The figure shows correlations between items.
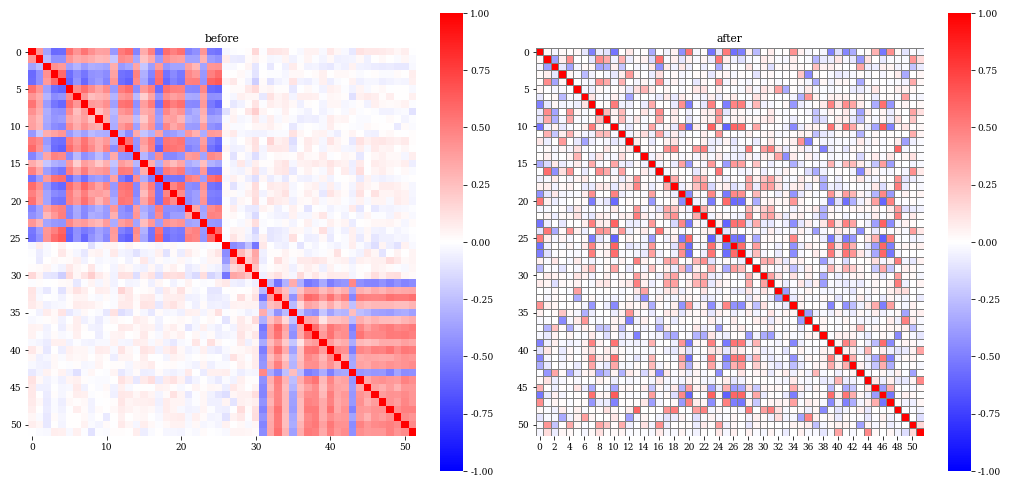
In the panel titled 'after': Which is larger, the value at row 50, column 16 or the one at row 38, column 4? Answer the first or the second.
the first
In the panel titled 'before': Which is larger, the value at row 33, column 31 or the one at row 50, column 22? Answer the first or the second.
the second
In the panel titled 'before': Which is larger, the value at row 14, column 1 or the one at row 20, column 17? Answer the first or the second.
the first
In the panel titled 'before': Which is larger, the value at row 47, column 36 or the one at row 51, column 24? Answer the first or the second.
the first
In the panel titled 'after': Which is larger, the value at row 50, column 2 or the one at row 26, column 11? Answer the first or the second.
the second
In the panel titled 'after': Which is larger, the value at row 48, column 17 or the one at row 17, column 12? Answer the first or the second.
the first
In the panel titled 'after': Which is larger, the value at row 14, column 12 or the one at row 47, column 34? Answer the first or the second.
the second
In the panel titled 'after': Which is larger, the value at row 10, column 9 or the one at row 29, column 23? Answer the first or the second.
the second
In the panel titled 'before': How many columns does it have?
52
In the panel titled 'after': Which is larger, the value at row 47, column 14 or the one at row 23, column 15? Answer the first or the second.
the second
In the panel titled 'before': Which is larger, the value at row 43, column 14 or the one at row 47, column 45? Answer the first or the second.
the second
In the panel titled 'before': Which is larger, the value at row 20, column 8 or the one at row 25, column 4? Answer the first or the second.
the second
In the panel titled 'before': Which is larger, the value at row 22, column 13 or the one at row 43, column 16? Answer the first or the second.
the second
